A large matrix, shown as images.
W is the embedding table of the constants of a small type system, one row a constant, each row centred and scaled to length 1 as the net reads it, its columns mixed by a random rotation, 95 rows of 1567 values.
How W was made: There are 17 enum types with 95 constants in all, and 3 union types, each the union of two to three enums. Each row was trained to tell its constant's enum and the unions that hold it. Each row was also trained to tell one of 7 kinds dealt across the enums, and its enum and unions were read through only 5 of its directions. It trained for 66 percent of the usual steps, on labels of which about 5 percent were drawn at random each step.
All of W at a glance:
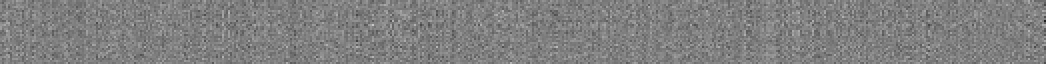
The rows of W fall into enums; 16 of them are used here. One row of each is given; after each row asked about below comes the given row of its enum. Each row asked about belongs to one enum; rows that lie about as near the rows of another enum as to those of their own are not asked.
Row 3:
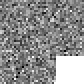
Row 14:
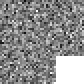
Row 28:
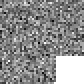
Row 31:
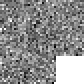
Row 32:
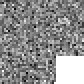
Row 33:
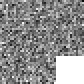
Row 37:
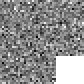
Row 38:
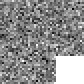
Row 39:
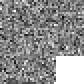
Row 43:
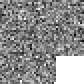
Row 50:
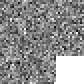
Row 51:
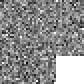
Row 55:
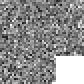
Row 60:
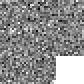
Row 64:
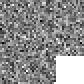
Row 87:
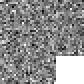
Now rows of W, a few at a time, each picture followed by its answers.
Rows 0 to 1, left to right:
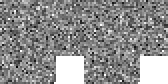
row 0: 50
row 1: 32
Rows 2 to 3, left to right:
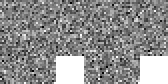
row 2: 64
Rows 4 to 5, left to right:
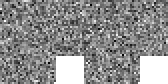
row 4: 87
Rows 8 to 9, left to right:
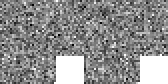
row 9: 28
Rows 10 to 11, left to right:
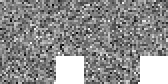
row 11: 51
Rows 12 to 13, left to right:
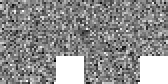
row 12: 33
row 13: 64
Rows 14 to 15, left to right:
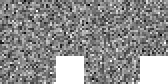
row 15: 37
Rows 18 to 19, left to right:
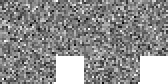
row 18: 87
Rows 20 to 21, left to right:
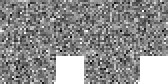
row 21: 37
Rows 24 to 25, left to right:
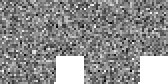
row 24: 32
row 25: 39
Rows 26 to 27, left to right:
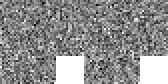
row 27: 33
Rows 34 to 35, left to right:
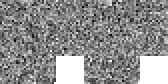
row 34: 50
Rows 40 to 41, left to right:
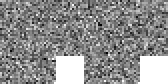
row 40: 38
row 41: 43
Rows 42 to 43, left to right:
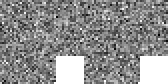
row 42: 64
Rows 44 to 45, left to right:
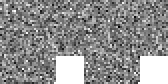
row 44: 39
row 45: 51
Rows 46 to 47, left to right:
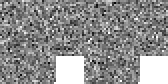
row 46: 87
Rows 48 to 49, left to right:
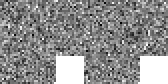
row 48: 87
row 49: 43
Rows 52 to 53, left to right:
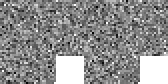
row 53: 87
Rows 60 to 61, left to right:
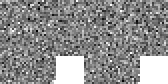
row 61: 39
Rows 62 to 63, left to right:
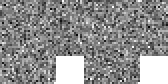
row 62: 37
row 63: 32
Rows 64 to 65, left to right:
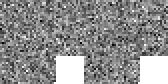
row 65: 43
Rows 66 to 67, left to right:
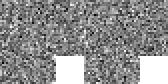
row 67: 3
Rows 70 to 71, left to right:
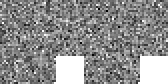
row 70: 64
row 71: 51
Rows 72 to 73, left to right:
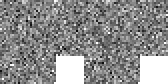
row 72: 50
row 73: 50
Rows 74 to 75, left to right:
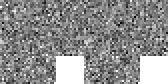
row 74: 3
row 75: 3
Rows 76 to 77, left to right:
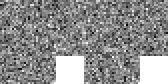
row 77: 3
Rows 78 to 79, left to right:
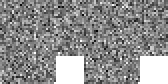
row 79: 28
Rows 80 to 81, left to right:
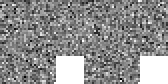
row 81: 32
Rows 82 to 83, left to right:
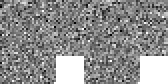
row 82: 28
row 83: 39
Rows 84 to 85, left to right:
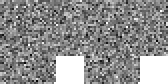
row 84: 38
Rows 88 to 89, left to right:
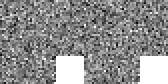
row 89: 39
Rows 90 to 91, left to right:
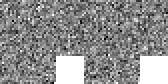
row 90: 50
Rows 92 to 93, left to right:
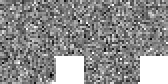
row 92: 60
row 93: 28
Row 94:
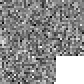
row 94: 3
